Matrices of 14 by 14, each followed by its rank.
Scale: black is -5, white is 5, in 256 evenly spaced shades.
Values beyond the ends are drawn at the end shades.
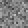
full rank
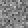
full rank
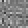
three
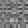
three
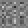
two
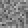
full rank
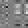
two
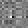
two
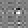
two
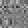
three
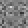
three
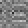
three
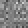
three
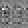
three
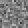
full rank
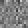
three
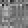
three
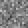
full rank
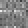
three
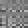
two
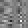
two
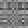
two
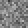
full rank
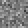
full rank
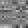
two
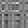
two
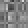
two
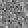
full rank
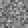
full rank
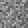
full rank
